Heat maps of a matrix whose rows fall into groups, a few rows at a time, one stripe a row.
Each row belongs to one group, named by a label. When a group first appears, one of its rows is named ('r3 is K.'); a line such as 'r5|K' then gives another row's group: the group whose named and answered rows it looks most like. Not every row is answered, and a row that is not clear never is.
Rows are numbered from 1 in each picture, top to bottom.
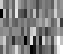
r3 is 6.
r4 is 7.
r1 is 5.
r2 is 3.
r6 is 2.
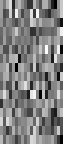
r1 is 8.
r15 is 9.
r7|3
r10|9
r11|7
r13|8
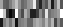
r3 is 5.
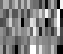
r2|6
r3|7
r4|9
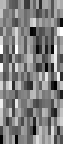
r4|2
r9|6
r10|8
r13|8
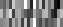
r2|8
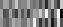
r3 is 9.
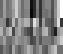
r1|2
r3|9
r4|8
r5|2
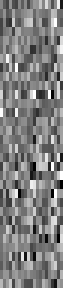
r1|6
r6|2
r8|3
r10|6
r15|8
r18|6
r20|2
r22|3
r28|2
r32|8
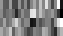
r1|6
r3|2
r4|8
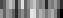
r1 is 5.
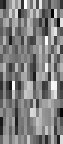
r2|3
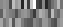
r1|7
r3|8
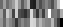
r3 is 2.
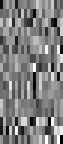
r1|5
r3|8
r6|6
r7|2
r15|3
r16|6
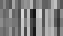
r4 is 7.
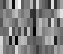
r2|2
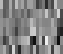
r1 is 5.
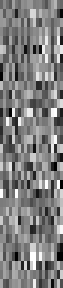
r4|6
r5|6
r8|5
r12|2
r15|5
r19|8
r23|2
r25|3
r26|2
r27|9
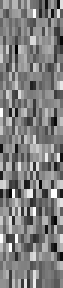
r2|9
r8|9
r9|3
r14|8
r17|5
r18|6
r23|2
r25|8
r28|8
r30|2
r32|7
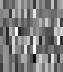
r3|6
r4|3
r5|9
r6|7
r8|5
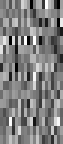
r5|7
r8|5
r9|7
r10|9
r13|7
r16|3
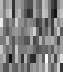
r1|8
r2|8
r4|9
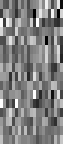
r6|6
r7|6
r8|8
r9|7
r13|5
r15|7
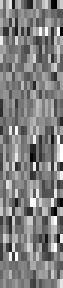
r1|8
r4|6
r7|9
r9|8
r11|7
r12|5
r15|3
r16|9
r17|2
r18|2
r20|2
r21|3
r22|3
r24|8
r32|2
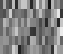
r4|2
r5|7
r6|3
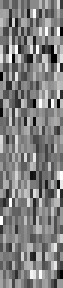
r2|7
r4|6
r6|3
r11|6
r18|7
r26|5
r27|2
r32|8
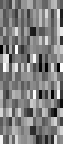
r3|6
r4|2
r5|6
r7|7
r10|6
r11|9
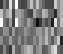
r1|3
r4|5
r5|6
